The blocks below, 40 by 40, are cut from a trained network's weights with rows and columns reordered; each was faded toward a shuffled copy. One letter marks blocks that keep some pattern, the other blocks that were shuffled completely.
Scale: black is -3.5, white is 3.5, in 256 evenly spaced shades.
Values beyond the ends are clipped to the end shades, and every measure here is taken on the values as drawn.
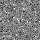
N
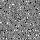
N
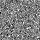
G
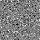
N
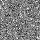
G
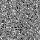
N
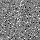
G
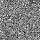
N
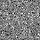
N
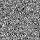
N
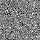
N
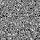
N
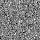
G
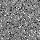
G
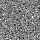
G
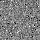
G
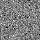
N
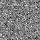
G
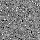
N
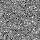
G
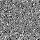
G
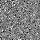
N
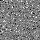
G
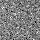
G
